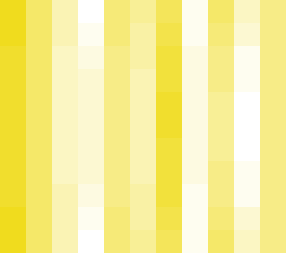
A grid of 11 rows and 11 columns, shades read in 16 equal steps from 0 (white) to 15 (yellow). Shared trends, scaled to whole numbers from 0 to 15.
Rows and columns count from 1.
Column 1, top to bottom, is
15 15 14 14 14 14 14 14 14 15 15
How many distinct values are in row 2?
9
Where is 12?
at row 2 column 7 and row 10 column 7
